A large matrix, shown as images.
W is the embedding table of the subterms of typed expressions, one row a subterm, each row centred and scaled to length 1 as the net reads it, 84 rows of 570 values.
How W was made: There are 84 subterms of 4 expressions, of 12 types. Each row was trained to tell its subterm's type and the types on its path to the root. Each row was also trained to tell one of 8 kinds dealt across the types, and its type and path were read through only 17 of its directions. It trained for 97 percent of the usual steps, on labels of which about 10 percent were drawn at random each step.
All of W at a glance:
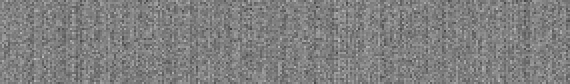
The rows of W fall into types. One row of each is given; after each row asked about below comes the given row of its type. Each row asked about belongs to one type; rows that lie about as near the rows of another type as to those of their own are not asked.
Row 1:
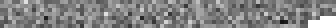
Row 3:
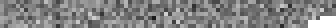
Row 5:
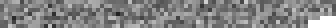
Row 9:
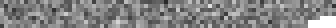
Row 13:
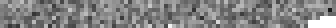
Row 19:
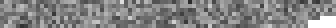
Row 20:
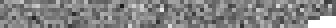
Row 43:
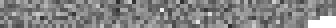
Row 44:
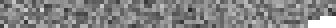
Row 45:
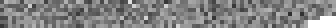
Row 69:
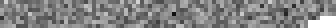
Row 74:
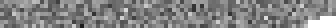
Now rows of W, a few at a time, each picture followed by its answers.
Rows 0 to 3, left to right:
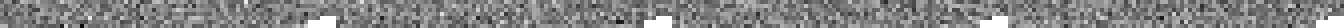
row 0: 74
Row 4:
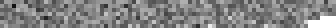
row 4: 74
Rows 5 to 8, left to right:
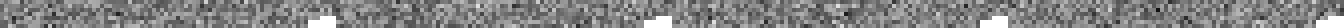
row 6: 44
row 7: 69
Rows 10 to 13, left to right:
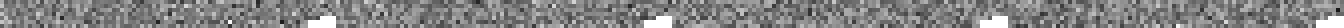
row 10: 9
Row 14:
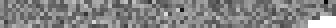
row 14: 74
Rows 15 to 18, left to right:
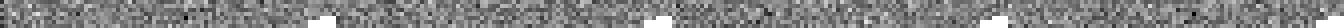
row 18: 9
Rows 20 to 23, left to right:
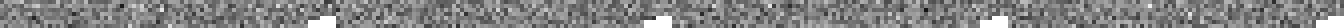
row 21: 5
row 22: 43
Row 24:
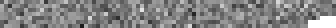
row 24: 9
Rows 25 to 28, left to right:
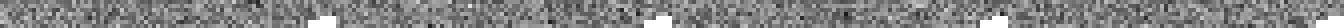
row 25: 9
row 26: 1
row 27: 19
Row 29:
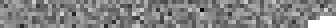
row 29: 9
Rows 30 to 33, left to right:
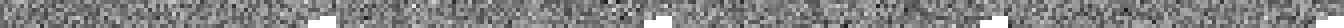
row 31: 1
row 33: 5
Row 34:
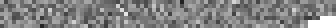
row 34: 5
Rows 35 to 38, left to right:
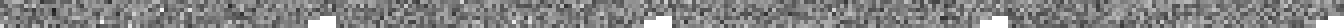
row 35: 20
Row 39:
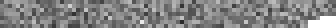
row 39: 44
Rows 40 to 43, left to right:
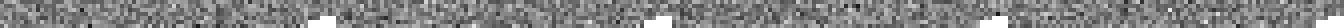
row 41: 69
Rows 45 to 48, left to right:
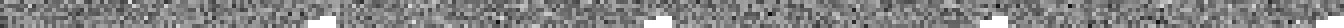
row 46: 19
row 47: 74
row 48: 69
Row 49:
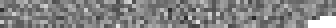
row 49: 43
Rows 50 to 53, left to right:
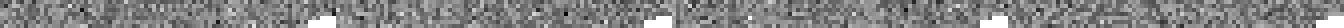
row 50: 5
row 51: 3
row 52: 1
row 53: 69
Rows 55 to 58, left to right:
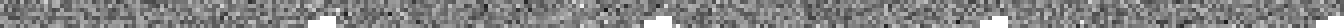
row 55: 9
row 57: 19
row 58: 9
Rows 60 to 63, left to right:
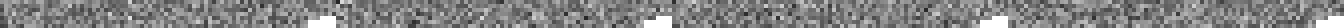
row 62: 5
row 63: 5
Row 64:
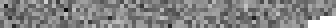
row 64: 19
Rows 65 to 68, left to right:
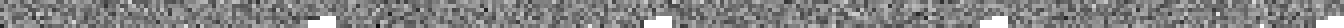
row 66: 44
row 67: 13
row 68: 69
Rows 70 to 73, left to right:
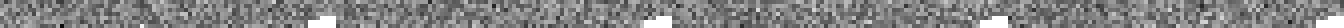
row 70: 69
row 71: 5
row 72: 44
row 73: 69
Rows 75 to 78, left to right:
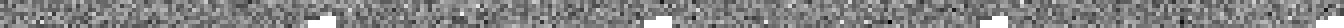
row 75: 74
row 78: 44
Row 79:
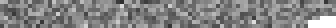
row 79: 13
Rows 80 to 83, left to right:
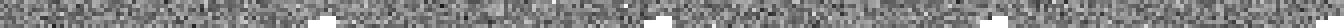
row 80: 74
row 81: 13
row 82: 74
